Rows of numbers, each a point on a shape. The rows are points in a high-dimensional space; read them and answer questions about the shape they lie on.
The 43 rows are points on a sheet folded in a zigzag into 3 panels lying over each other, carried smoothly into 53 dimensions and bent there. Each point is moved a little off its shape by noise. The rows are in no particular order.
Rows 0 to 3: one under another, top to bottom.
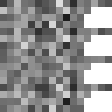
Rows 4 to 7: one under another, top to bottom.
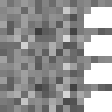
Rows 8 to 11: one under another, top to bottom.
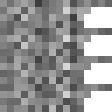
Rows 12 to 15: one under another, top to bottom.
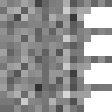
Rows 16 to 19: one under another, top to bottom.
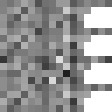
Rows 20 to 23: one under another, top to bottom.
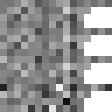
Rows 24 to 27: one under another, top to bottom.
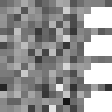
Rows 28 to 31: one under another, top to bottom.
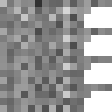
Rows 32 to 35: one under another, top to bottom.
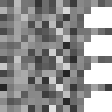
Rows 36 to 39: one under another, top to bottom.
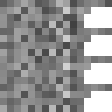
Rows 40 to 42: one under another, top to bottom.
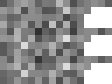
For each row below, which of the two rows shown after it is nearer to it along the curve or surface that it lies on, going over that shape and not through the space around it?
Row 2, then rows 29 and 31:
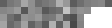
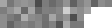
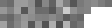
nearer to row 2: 31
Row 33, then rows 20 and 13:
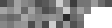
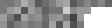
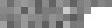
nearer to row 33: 20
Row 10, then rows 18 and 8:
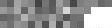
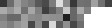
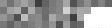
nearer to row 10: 18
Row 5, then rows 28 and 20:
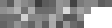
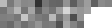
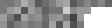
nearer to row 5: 28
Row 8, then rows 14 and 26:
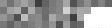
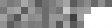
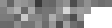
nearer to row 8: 26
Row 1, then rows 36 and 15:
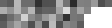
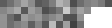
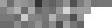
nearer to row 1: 15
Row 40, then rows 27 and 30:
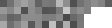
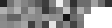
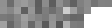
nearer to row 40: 30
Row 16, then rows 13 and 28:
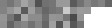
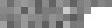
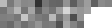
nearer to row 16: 28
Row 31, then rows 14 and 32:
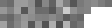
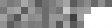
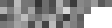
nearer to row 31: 32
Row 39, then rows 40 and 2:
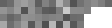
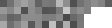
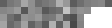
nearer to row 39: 40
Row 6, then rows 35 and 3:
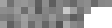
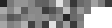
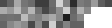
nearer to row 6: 35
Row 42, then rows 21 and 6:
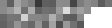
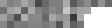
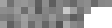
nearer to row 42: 21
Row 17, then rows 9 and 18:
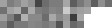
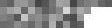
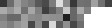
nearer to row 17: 9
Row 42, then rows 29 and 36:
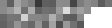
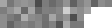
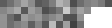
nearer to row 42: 29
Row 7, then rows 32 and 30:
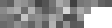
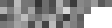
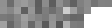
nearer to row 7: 32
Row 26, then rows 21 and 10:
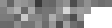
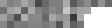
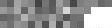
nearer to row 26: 21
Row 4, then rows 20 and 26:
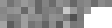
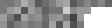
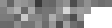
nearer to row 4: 20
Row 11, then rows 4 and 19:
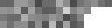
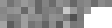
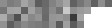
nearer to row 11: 19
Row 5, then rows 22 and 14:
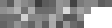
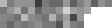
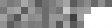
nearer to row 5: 22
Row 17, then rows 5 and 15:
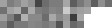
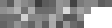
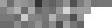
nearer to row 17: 15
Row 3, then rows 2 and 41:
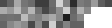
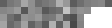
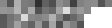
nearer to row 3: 41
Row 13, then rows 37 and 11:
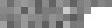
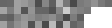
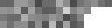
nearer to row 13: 37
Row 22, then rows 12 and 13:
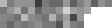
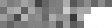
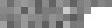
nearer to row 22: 12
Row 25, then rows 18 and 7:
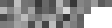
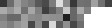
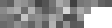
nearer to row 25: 18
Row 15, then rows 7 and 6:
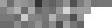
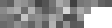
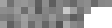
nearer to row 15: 7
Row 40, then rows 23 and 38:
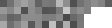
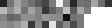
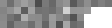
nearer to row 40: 23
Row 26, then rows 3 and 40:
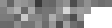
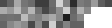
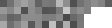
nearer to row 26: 3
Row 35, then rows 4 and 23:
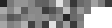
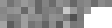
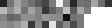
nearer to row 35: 23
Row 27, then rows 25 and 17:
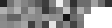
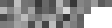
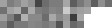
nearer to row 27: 25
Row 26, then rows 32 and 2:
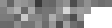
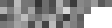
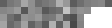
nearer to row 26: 32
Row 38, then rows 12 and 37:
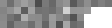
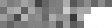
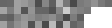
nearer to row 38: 12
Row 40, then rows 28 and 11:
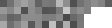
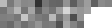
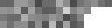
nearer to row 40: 11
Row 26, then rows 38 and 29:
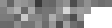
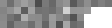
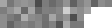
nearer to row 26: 29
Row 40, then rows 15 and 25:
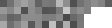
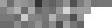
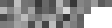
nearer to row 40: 25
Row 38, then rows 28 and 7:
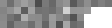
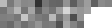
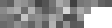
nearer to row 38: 28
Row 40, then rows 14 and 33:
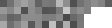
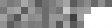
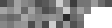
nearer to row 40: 33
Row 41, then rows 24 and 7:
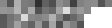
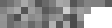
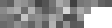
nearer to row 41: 7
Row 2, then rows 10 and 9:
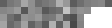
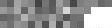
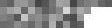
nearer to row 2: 10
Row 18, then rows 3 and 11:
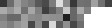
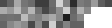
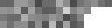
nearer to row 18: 11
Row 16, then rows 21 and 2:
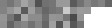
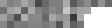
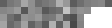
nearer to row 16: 21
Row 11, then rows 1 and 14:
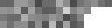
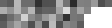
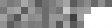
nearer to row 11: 14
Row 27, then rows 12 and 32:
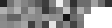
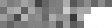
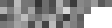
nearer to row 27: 32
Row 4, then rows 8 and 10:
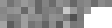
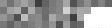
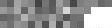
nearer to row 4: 10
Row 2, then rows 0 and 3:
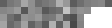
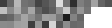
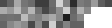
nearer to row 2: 0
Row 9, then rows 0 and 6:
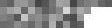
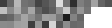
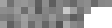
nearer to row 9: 0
